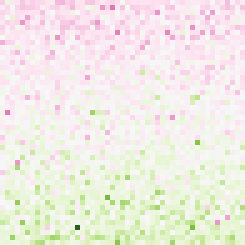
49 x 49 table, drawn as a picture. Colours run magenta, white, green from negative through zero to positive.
Slope: up to the bottom. Grain: fine. Stripes: none. Average level on the scale: 50%. Odd rows or columns: none.
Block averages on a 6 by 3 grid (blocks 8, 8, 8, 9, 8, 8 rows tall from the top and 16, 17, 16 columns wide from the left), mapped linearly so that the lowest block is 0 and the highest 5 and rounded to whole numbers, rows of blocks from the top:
0 0 0 | 1 1 1 | 2 2 2 | 3 3 3 | 4 4 4 | 5 5 5
